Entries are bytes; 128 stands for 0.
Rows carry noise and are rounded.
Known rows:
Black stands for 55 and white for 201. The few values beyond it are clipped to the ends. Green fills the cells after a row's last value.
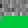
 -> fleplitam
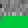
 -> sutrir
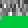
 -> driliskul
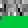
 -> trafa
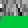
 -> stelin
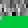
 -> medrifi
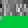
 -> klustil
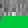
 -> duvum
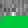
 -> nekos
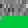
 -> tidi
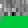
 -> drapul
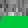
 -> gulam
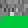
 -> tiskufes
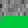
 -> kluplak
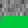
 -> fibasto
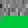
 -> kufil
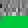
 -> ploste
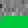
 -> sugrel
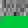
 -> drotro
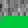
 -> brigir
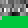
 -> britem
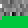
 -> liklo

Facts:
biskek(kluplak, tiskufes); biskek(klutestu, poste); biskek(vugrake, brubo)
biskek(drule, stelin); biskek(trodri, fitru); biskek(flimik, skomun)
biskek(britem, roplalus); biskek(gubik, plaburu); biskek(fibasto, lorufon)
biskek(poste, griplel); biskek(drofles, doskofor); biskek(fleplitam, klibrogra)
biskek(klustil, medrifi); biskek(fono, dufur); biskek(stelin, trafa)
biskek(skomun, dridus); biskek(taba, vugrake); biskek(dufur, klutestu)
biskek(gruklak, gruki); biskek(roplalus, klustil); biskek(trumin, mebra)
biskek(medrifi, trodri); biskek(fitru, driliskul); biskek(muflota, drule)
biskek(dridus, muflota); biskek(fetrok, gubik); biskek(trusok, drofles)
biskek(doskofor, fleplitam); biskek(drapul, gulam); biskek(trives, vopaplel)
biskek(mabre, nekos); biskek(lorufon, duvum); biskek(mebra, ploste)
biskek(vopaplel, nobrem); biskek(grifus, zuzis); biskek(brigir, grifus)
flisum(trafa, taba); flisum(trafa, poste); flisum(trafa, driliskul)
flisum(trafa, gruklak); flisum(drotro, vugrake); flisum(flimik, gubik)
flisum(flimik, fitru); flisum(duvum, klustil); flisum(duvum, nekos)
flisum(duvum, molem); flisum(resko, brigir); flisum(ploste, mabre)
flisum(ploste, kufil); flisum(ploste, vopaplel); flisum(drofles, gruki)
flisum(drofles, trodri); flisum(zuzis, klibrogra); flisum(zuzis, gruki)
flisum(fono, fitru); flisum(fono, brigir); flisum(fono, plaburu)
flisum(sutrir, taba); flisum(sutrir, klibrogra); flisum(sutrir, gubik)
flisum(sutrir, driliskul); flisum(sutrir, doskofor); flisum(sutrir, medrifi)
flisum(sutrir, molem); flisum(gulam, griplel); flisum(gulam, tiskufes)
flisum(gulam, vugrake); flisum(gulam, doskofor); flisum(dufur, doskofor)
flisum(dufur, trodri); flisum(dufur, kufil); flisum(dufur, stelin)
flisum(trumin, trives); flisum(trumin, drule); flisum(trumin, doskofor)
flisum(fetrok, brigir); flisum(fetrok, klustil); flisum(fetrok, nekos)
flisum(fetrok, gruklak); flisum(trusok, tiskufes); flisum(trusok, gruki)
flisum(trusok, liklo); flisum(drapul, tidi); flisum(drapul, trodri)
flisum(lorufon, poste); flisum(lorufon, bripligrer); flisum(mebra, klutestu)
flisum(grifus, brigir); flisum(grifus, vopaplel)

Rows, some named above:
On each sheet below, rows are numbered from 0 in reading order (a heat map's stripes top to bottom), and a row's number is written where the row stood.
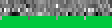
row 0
britem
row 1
gulam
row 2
liklo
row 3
roplalus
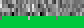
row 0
trusok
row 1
trodri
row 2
drotro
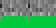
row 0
fleplitam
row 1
fleplitam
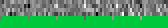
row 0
trumin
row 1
trives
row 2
vugrake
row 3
trusok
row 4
fitru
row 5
klustil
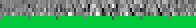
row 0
gubik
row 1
ploste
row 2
muflota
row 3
drule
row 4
trafa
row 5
stelin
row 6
fono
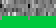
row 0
bripligrer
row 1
mabre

